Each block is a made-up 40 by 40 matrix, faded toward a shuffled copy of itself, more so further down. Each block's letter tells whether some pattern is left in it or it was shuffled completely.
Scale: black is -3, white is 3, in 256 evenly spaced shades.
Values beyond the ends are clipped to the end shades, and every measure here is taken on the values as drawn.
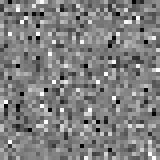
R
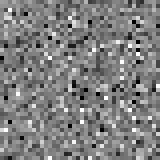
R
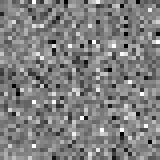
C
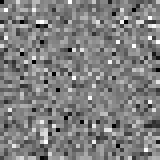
R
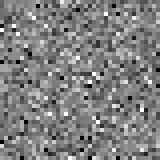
C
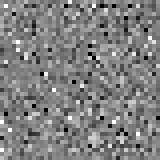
R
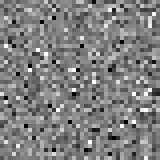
R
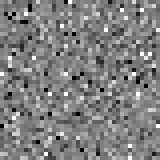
C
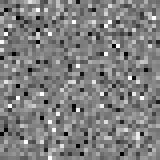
C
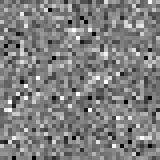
C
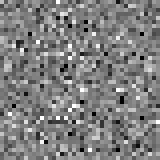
R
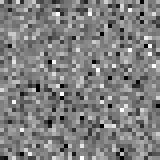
R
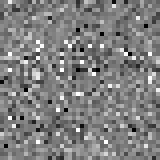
R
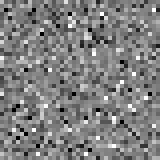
C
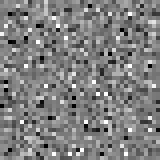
R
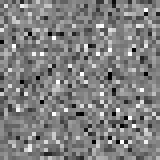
C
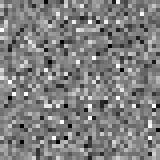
C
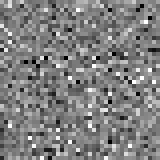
R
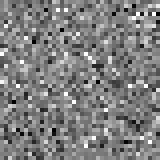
R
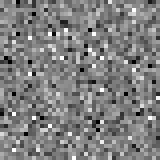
C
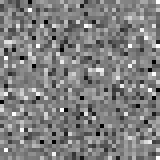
R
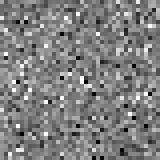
C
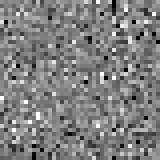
R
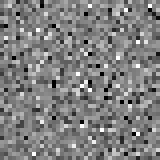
C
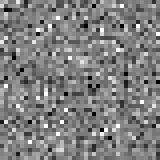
R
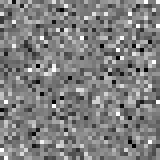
R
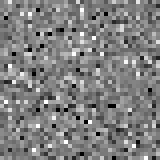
C
